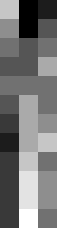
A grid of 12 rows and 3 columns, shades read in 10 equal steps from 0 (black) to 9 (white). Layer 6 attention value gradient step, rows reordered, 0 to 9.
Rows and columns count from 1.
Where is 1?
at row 1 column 3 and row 8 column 1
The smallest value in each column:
1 0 1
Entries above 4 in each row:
1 1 0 1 0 1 2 2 1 2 2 1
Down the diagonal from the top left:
7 0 4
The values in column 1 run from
1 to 7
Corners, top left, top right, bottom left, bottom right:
7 1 2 4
